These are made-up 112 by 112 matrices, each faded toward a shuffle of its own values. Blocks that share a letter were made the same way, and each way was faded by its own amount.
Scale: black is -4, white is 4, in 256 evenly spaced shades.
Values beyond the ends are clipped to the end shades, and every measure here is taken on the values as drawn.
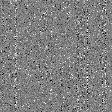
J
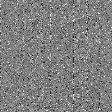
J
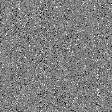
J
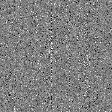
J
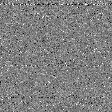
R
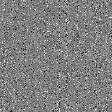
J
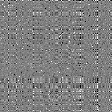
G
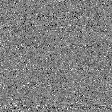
R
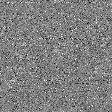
R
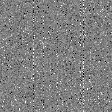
J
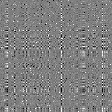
G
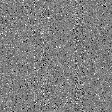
J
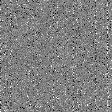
J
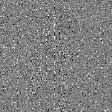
J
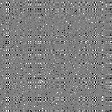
G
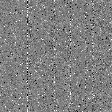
J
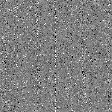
J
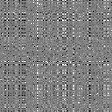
G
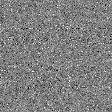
R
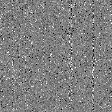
J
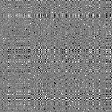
G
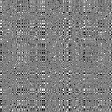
G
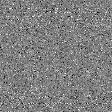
R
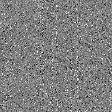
J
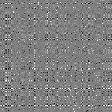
G
